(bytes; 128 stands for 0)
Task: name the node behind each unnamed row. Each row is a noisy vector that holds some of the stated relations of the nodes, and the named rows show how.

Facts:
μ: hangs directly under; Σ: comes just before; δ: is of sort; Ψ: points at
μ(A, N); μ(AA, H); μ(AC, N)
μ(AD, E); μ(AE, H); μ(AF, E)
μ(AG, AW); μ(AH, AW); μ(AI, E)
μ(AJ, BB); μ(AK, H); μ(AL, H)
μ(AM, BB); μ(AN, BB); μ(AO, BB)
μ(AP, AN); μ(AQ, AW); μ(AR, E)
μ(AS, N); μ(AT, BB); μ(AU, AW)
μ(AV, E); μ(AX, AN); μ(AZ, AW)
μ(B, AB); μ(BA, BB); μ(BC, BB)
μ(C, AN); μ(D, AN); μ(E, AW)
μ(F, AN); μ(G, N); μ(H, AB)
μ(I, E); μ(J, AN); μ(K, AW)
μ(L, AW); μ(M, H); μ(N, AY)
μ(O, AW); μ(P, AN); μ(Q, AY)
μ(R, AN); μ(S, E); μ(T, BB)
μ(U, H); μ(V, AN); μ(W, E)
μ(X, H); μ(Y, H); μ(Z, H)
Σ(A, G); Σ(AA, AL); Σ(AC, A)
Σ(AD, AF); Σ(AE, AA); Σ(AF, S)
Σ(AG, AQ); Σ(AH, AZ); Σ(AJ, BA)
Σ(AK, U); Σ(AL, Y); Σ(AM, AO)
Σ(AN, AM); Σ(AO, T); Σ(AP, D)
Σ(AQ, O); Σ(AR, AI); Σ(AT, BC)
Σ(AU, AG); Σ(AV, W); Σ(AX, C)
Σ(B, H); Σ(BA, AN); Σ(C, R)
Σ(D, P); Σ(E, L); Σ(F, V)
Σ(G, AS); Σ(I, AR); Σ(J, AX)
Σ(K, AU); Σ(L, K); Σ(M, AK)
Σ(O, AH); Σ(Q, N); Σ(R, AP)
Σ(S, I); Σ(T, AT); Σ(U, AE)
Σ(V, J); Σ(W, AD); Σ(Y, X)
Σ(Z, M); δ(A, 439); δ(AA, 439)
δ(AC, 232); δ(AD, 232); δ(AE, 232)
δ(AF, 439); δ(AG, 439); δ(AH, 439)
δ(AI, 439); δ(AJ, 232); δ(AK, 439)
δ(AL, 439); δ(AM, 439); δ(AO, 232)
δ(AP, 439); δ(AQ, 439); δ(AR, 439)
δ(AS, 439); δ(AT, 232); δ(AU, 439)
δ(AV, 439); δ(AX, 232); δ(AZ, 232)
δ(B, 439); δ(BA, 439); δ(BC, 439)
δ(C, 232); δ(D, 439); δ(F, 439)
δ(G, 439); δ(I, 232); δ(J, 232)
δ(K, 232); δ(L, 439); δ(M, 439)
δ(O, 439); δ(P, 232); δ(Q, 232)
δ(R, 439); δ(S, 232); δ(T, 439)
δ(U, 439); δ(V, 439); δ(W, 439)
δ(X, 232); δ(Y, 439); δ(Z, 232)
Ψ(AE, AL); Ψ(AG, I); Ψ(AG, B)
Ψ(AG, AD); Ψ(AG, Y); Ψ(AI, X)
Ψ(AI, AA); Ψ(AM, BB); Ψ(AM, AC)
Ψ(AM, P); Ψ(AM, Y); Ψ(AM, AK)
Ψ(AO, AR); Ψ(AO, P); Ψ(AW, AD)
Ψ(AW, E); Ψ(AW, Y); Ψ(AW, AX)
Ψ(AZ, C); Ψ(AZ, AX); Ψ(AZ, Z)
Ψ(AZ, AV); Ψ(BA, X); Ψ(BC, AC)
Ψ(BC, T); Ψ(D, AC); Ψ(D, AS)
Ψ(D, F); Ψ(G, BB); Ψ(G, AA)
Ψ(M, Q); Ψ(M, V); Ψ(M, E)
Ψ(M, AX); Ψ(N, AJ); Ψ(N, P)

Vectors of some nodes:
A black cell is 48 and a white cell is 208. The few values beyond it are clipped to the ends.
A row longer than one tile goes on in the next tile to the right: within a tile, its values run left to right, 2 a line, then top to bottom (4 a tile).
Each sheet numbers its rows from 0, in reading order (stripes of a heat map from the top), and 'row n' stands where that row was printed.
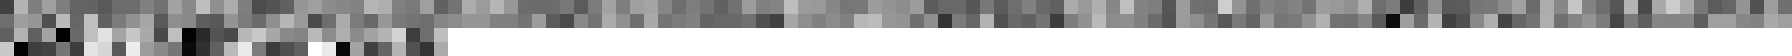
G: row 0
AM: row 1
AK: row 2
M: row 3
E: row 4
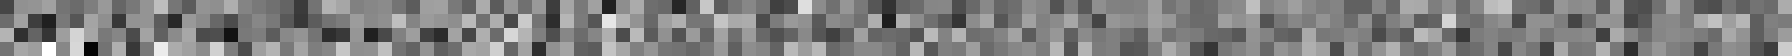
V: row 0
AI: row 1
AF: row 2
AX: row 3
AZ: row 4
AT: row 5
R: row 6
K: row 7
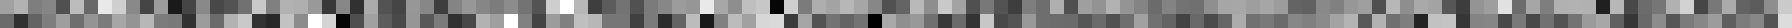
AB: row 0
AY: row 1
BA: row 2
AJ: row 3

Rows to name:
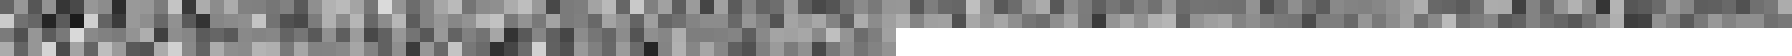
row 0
AV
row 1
AO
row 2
S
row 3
J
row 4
I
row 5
W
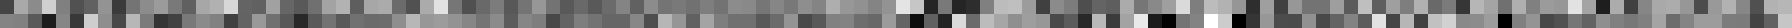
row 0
F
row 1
AU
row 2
H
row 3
AC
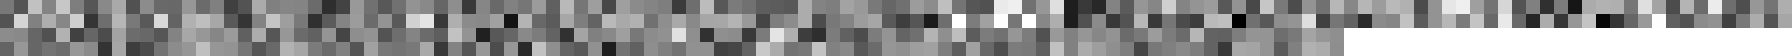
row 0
D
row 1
AR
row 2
AN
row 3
BB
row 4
AA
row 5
Z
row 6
T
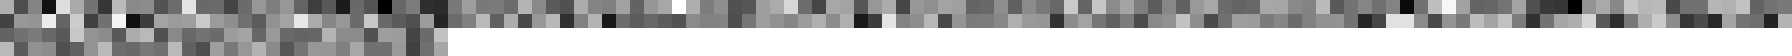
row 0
X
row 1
Q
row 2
AS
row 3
AW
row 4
AD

